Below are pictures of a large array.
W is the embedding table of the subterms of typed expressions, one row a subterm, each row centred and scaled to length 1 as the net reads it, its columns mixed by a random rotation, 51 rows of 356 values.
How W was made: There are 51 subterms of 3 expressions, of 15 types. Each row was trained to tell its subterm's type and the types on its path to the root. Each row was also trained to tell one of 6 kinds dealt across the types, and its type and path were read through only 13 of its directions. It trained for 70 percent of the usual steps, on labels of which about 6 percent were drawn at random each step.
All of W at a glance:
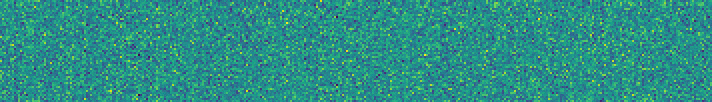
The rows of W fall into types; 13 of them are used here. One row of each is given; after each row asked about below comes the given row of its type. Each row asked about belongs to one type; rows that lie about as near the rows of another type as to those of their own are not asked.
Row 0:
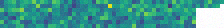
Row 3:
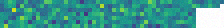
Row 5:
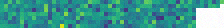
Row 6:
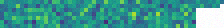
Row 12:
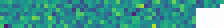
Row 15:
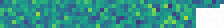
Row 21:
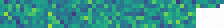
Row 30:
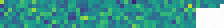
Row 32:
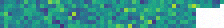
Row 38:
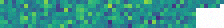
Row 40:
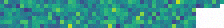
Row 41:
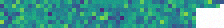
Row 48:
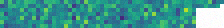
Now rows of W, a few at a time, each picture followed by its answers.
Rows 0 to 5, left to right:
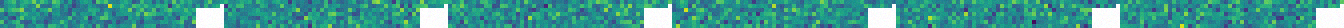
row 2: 0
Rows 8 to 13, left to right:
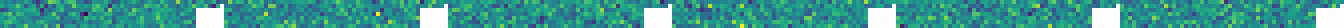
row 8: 6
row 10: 15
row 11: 38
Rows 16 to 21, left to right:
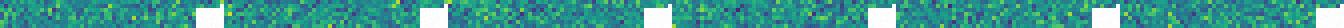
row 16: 0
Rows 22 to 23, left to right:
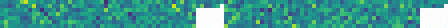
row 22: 32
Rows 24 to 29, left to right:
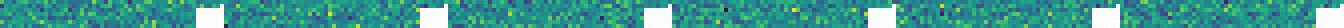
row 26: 41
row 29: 32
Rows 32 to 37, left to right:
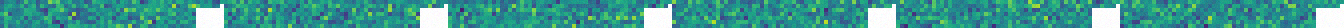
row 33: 48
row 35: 41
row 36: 12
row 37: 40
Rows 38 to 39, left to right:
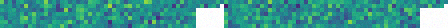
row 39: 48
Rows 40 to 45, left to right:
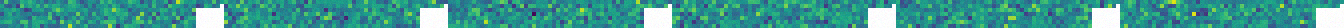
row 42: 6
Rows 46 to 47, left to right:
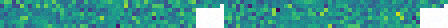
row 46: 41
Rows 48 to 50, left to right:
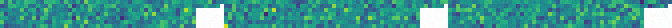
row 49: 0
